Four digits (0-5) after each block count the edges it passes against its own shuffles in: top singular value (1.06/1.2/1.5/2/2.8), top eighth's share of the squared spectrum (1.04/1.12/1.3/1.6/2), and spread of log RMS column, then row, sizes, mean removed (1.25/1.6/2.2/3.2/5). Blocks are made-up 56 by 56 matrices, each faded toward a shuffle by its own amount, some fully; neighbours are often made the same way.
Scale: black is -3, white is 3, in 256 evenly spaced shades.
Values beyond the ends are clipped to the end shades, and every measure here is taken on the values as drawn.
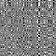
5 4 3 3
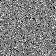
1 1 0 0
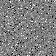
1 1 0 0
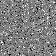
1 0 0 0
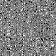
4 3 2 1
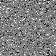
2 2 0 0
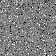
1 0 0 0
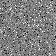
0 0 0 0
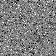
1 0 0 0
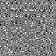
4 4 2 2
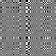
5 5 4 4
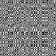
5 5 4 4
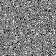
3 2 0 0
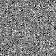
3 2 0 1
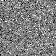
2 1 0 0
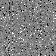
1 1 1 0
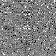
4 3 1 1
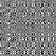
5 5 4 3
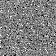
0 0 0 0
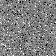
0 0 0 0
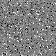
0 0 0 0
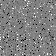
2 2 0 0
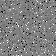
0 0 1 0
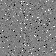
1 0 0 0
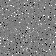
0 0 0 0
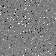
2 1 0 0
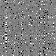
3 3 2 1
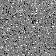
2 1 1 0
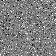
1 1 0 0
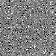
3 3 2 1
